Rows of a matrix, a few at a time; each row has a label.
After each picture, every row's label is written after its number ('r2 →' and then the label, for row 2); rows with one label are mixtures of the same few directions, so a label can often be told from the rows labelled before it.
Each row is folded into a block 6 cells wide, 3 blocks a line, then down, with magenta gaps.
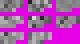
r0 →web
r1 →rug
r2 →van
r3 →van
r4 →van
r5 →web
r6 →van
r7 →web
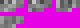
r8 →web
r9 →van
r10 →web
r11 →web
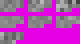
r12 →web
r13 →web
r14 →van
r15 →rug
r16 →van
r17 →van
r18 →web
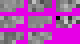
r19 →web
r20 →van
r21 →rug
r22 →van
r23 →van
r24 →rug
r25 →web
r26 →van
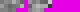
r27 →rug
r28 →rug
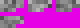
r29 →web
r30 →rug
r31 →van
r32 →rug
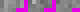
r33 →web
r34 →van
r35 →rug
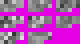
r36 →van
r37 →rug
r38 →web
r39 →van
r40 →web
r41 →web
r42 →web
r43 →rug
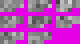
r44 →web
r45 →rug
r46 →web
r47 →web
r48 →web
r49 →van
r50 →van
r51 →van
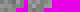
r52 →van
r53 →web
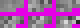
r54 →rug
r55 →van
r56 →van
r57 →web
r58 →web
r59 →rug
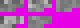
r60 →van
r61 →van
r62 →web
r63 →web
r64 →van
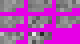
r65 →web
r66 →van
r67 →van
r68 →web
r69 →web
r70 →rug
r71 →rug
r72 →van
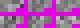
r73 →rug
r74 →web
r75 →rug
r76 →web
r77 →web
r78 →van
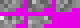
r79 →web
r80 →van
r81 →web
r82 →rug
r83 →van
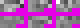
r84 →rug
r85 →rug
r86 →rug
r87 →rug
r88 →rug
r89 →van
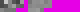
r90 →van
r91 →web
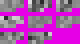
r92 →rug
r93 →web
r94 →web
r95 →van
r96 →web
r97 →web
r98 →rug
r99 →van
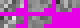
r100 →web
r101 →rug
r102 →rug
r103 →web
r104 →van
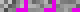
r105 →web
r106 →van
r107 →rug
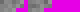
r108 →rug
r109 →van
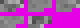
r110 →rug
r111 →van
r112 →rug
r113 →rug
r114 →web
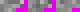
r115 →rug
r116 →rug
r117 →van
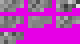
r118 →web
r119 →web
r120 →rug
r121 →web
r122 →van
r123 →web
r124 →van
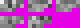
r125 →rug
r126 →rug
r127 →rug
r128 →rug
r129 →van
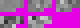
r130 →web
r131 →rug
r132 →van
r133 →web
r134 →van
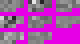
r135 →web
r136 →van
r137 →van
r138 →web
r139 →van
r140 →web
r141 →web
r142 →van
